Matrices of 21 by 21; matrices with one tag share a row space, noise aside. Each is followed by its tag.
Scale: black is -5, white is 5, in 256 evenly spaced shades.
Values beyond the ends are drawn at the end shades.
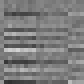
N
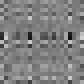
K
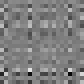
K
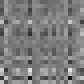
K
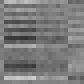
N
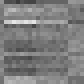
N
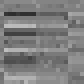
N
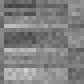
N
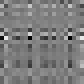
K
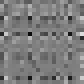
K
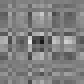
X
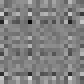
K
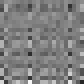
K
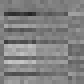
N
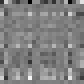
K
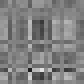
X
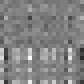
K
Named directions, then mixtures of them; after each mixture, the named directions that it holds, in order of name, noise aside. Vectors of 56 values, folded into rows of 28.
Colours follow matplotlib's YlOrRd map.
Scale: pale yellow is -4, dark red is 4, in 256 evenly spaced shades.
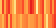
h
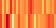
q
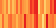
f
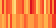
f, h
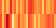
q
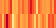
h, q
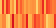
h, q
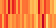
f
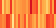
f, q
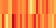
h, q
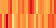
h, q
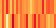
q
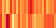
q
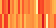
f, h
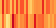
q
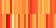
f, q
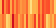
f, q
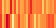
q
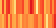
h
